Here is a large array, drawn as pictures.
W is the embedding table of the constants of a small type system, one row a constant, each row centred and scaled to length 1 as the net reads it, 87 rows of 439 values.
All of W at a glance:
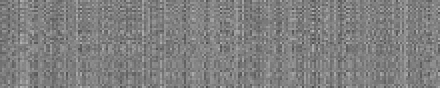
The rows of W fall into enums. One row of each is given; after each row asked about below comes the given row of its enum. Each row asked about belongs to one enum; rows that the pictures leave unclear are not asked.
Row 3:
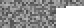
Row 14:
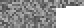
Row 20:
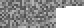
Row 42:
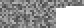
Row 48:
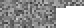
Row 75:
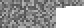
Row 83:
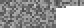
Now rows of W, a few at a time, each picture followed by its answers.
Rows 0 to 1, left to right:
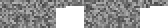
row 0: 42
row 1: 14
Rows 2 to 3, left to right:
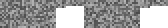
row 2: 20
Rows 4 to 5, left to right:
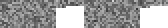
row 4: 14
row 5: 83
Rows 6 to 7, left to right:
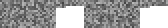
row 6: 75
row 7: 42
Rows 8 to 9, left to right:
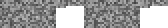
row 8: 3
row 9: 3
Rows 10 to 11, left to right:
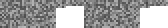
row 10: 20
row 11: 75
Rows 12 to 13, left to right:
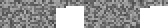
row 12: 3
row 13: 83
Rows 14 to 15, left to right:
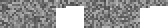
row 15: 20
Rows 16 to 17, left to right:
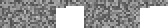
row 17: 75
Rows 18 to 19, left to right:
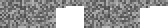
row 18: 20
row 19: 20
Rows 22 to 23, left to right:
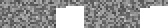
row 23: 83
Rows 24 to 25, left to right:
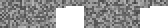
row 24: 20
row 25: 3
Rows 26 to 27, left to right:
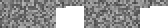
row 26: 75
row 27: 3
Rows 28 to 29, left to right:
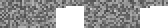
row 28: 20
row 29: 83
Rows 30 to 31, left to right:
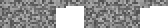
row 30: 3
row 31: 3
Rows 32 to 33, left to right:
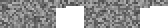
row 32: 14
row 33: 3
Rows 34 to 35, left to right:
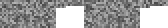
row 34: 42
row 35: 14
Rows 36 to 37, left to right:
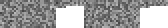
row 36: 83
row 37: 75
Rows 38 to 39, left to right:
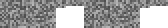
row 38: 20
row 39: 20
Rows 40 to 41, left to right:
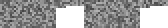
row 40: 83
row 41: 14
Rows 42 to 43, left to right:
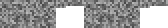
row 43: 42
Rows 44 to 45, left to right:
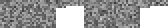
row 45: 48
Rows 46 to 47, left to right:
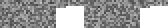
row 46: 3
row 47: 83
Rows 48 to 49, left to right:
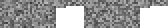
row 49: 3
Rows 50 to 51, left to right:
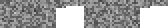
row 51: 3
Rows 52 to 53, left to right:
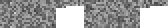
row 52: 83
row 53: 14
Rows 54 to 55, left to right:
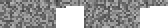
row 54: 83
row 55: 75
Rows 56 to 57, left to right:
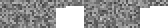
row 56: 42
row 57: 48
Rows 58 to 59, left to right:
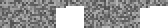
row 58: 3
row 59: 20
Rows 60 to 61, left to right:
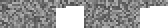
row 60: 14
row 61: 75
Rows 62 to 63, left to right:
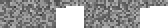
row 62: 83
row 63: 75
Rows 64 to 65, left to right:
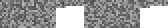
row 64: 75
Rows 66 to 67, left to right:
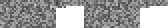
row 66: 83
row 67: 75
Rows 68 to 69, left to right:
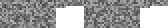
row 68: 42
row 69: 3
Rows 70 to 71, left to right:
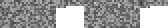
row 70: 3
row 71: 83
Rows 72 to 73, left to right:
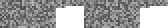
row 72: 20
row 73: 75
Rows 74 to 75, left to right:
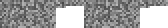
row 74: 75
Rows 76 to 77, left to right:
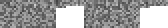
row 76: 83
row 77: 75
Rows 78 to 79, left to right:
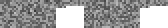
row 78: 83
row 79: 20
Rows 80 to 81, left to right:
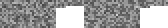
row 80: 42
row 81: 83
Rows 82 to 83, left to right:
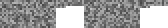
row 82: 42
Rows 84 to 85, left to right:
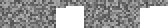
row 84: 3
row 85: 75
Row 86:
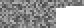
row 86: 42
